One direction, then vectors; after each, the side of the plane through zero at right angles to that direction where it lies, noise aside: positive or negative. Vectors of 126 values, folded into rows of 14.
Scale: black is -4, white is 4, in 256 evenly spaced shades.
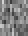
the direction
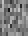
positive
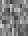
positive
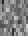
negative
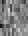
negative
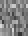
positive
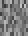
negative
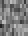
negative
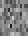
positive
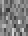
positive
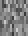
negative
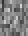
negative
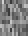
positive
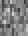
negative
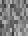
negative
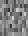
positive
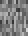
negative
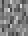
negative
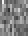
positive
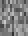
negative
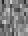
negative
